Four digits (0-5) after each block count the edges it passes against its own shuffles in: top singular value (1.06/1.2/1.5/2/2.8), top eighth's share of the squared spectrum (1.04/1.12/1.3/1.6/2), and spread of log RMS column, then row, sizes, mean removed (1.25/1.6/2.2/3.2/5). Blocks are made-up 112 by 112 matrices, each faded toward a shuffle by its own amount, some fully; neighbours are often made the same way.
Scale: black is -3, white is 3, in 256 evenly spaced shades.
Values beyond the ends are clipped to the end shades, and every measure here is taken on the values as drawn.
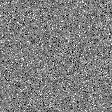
0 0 0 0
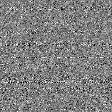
1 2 0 3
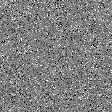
3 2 0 0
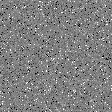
0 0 0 0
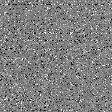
2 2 1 2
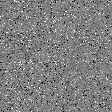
1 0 0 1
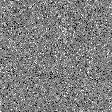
2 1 0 0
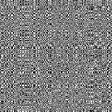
5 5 4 4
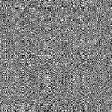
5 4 3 3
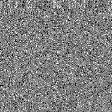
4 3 2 1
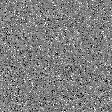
3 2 0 1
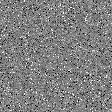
2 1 0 0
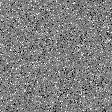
1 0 0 0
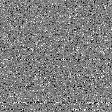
1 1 0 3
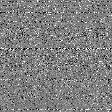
2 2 0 3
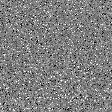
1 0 0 1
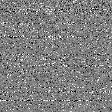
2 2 0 3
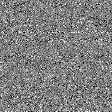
1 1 0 3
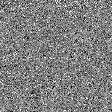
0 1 0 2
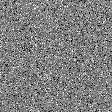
0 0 0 0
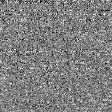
1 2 0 3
